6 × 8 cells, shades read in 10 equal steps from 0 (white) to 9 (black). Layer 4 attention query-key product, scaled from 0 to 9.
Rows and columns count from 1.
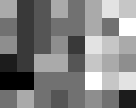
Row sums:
30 36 34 36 36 41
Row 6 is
5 3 5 6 5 4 5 8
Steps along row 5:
same down same same down up down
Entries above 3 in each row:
3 6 5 4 5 7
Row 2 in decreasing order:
7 6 5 5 5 5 3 0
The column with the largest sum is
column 2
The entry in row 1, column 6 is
3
